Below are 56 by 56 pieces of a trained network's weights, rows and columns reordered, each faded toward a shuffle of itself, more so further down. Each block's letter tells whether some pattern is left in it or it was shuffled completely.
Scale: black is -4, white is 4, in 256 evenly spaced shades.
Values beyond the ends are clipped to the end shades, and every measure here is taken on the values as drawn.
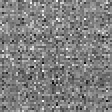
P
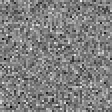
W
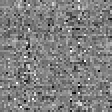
P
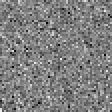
W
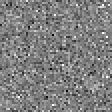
W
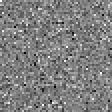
W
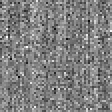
P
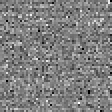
P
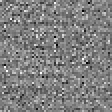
P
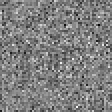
P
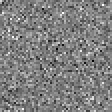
W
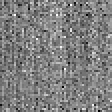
P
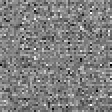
P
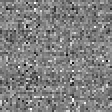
P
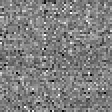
P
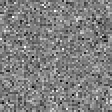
W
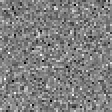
W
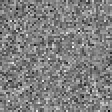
W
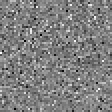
W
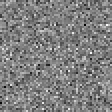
P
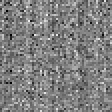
P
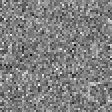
P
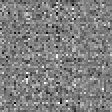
P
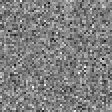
P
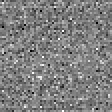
P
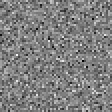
W
